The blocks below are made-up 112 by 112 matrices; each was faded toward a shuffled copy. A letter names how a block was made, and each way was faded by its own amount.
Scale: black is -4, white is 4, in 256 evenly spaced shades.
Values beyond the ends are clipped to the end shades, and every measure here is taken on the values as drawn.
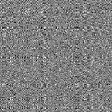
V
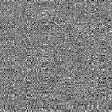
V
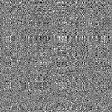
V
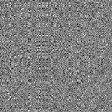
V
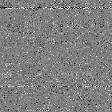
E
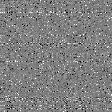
E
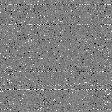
E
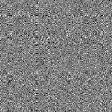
V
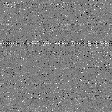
E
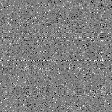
E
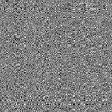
V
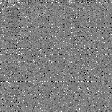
E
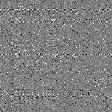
E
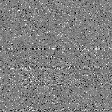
E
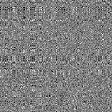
V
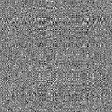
V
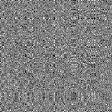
V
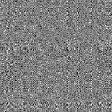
V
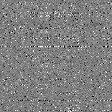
E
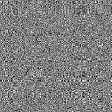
V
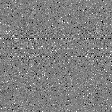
E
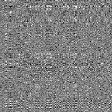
V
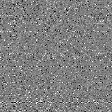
E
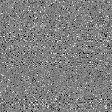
E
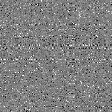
E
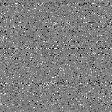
E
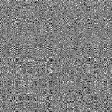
V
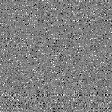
E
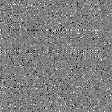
E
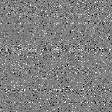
E
